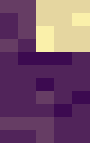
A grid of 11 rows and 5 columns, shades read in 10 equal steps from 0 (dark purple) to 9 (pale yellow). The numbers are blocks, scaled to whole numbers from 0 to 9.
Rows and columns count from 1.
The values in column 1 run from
1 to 2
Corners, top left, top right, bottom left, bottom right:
2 8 1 1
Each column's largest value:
2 2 9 8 9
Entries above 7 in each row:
3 3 3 3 0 0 0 0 0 0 0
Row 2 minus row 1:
-1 0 0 0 1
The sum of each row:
28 28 28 28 2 5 4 5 4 8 6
